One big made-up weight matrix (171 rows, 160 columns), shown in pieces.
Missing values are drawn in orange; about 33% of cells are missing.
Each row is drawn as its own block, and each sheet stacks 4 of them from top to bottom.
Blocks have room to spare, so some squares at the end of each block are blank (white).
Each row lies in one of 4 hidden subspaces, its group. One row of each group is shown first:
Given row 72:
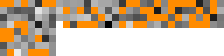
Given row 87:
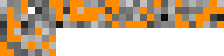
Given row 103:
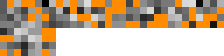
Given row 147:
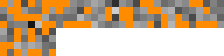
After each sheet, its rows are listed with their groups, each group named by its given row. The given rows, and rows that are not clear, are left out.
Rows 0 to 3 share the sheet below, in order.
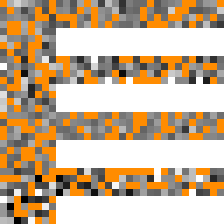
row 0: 103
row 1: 147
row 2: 147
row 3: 72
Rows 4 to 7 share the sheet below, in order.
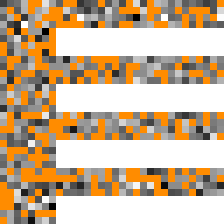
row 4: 87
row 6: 103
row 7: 87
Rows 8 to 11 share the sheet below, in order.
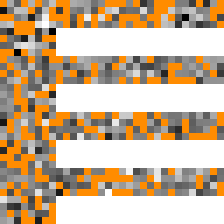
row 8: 147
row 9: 87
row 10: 147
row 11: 72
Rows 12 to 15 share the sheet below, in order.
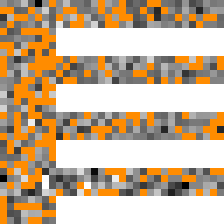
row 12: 72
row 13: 72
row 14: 87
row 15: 147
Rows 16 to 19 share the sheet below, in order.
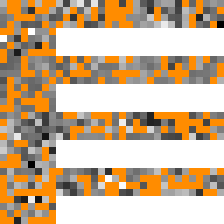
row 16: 103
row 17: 103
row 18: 87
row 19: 147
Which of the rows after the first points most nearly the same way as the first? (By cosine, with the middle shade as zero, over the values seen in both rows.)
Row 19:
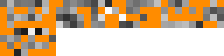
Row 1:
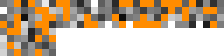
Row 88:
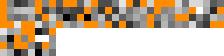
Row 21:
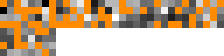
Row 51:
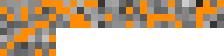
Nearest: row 88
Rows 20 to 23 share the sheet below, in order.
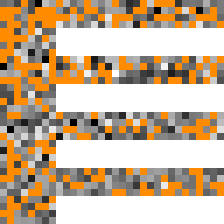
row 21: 147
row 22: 103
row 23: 87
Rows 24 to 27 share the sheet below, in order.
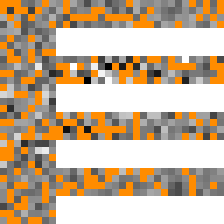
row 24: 103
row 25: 103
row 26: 72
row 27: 147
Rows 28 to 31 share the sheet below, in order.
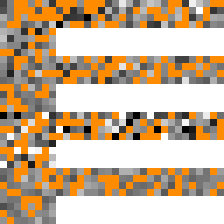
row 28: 72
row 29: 103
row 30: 72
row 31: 147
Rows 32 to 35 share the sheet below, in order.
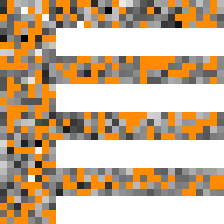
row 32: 147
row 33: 147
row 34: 72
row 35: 87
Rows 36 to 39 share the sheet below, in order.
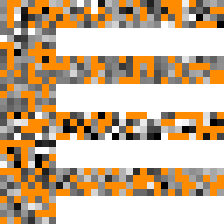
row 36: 103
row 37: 103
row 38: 72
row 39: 87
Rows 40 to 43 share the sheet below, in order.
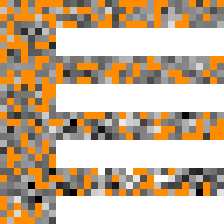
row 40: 147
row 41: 72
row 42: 103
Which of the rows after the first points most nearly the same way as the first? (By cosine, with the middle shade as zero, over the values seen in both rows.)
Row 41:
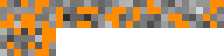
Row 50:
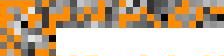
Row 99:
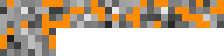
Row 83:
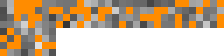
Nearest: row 50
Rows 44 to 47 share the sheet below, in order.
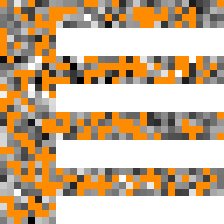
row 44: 72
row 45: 72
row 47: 87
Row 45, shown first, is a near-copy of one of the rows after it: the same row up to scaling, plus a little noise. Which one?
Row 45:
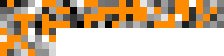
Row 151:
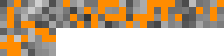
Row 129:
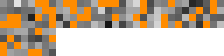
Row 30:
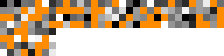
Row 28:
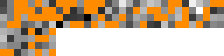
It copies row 151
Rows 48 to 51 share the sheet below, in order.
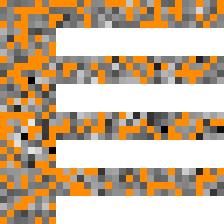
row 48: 72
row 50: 87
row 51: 103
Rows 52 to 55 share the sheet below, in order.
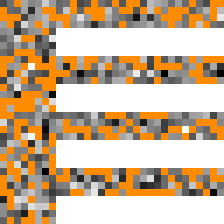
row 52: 87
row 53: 87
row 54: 147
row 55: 103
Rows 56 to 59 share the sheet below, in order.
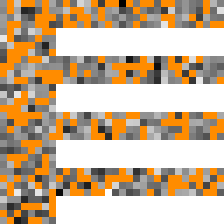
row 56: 103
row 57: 72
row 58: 103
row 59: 72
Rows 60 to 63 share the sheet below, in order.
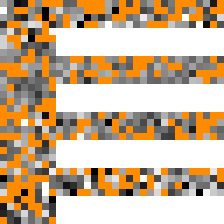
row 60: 147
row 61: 103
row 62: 147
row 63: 147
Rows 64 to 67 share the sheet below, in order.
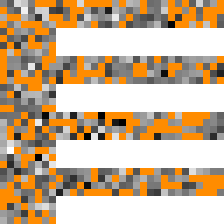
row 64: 147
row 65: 87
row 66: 103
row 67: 72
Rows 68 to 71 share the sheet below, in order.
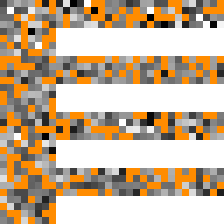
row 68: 103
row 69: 87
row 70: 87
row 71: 103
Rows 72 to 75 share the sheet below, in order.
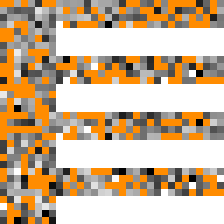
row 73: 103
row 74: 72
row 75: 103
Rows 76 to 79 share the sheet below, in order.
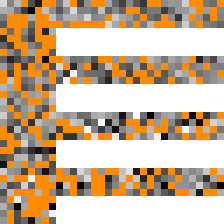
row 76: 72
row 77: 103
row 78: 72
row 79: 87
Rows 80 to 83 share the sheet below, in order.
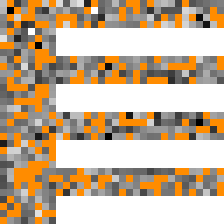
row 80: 103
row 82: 72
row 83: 103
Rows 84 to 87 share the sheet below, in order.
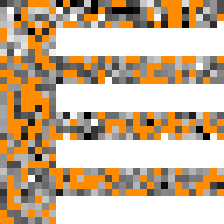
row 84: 103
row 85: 72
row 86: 103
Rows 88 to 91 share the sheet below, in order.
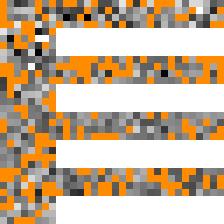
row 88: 72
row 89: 87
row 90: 87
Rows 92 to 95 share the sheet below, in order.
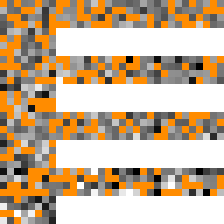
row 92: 147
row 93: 72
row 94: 103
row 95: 147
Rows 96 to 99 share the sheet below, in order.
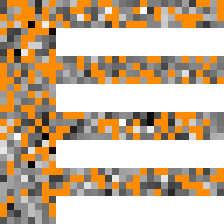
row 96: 147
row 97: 147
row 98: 87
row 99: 147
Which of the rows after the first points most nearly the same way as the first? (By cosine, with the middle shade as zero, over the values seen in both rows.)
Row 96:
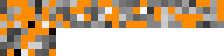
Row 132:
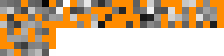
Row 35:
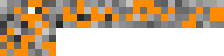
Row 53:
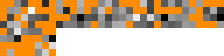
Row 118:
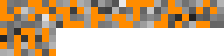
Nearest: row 53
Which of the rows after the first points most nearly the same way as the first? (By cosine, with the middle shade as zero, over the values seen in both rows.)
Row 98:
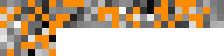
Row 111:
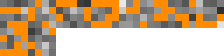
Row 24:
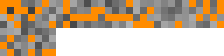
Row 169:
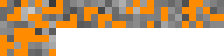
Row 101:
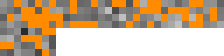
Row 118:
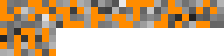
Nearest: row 111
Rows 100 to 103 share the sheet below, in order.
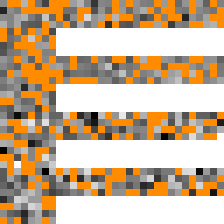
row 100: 147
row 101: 147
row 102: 103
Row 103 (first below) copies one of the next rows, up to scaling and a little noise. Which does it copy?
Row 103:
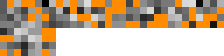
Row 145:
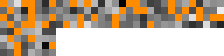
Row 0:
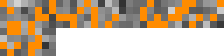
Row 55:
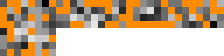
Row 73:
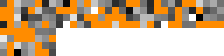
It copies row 55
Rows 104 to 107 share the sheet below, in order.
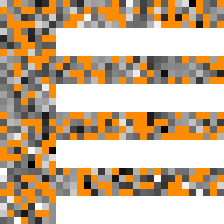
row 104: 72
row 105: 87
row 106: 87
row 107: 147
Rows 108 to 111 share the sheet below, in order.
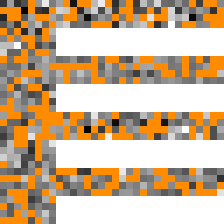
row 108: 147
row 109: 87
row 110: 147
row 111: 103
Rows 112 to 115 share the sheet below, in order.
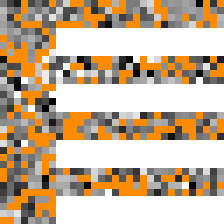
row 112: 103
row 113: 87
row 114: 147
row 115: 147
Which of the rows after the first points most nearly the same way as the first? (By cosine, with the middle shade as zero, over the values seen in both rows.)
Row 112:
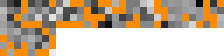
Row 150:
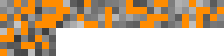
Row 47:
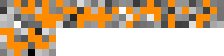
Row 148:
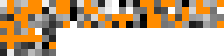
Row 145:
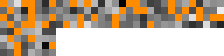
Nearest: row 150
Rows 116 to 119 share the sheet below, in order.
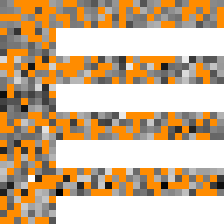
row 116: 147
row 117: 72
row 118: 147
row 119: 87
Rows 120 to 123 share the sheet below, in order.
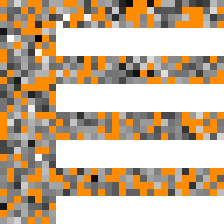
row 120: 72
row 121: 87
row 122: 103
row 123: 103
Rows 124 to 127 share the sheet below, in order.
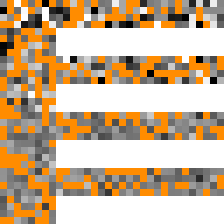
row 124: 147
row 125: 103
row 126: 103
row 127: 72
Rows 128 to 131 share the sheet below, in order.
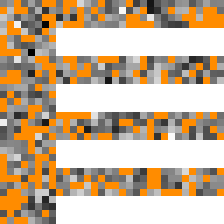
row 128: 87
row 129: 72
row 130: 147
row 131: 72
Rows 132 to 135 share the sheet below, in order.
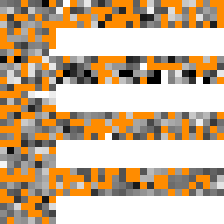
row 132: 103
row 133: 72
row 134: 72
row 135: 87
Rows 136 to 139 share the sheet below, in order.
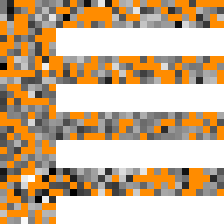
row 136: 103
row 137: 147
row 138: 87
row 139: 72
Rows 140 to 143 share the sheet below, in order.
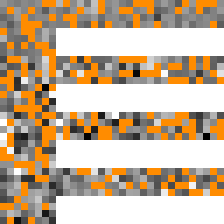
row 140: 103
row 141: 87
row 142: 103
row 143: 103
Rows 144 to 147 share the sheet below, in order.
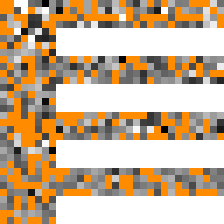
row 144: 147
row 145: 103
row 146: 87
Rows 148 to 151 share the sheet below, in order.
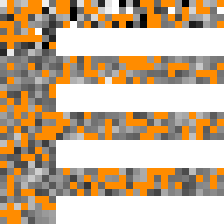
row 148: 103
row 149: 72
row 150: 72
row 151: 72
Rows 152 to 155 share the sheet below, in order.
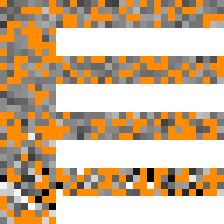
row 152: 103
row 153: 103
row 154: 147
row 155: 87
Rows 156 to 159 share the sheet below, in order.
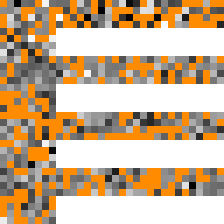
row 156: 72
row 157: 72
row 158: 87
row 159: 147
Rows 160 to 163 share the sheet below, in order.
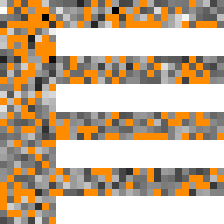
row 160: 147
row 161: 72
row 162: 147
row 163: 72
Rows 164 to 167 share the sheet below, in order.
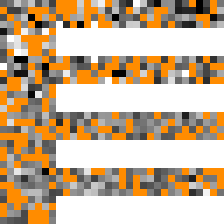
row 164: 72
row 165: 147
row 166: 103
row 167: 103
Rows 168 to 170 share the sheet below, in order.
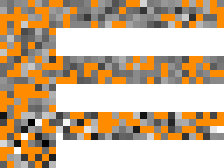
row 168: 147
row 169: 72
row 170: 87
